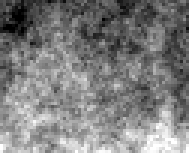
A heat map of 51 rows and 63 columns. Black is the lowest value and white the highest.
There is an overall slope up to the bottom. The texture is blotchy. No single row or column stands out from its neighbours.
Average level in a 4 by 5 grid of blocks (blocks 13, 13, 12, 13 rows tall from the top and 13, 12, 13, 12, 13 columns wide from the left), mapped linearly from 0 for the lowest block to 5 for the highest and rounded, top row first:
02111
23222
43322
44445
